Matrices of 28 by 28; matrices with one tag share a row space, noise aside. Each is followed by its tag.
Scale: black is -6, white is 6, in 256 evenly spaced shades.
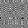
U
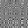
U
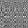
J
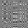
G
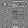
G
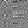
G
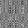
U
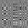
G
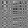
G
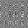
U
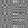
G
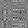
G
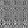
J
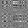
G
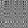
J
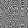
U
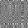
U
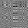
G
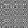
J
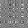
U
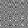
U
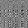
U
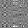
G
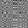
G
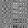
G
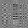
G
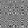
U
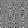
U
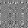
U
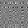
U
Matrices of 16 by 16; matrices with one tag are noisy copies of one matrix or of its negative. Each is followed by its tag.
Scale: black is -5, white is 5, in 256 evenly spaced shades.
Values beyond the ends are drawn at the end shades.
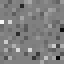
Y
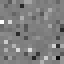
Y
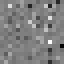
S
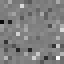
Y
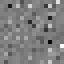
S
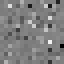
S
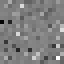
Y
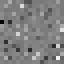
Y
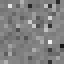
S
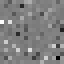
Y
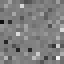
Y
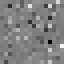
S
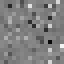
S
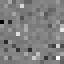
Y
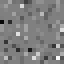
Y
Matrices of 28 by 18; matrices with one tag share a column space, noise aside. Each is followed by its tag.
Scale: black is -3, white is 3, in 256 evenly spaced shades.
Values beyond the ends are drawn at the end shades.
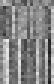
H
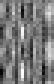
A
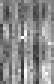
A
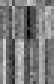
H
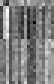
H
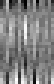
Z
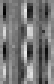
A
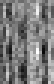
A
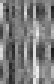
A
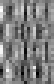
A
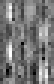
A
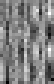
A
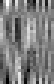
Z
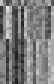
H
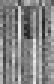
H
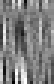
Z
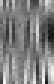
Z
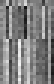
H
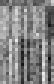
H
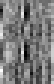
A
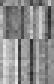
H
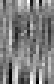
Z
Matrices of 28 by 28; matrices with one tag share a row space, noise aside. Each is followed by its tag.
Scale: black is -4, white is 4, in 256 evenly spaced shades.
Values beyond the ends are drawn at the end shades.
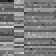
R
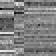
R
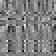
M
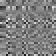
M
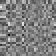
M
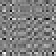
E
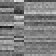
R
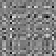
E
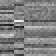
R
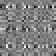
M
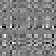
E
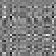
E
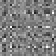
E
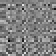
M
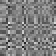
M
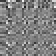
M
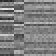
R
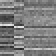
R
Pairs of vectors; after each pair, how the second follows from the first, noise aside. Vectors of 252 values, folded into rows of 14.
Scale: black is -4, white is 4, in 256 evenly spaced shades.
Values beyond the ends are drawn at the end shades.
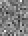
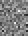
shuffled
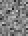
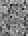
shuffled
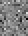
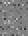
partly zeroed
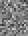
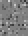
partly zeroed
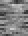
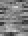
reversed
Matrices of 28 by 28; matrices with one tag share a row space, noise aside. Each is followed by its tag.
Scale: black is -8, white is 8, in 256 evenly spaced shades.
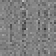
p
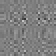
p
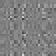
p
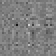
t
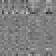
t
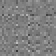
t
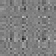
p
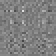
p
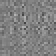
p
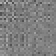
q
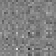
t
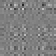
p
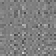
p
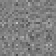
t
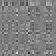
t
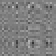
t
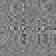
p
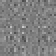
p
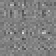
p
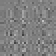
p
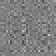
p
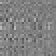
q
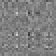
t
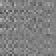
q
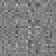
t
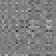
t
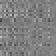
q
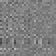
q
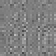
p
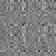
p
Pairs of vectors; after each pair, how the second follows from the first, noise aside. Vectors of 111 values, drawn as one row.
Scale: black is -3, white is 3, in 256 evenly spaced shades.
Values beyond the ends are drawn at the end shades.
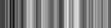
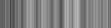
shrunk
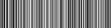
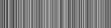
shrunk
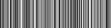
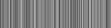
shrunk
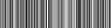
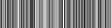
reversed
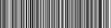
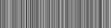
shrunk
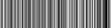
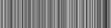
shrunk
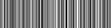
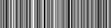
reversed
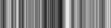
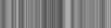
shrunk
